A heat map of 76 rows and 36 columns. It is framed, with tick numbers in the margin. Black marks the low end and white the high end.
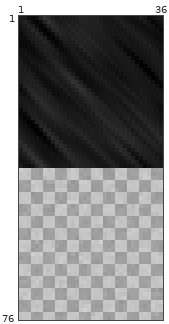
It is made of 2 by 1 panels. Panel 1,1: very low, slanting down to the right, faint in contrast. Panel 2,1: high, checkered.
